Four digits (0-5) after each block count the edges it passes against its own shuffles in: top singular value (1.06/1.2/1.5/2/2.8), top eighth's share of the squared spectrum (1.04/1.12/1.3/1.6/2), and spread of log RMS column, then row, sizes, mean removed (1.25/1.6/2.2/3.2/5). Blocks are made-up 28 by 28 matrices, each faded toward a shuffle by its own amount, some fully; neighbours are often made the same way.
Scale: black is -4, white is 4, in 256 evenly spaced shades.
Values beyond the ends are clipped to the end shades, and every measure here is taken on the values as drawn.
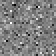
1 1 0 0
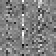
2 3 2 0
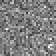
0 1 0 0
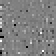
3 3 1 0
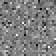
2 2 0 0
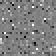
2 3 0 1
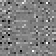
3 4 1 1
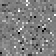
0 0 0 0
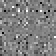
3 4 1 1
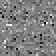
0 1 0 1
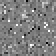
0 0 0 0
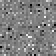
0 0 0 1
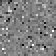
0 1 0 0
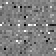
2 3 0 1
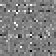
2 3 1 2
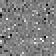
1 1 0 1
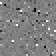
1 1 0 0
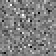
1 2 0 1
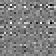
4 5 2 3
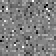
0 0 0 0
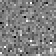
1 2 0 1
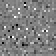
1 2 0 1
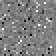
0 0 0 0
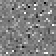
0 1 0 0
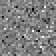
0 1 0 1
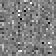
1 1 1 0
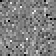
0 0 0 0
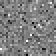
0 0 0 0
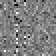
2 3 2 0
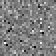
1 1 0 0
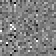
2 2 2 0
